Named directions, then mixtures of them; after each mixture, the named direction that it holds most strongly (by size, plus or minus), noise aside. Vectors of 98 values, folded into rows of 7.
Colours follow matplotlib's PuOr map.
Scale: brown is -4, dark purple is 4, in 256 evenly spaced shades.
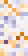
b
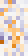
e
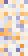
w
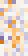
e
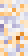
b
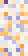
w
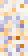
w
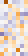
w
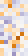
b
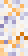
b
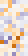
e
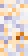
b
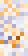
b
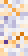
b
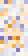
e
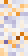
b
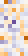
e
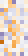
e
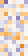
w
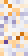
b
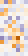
e
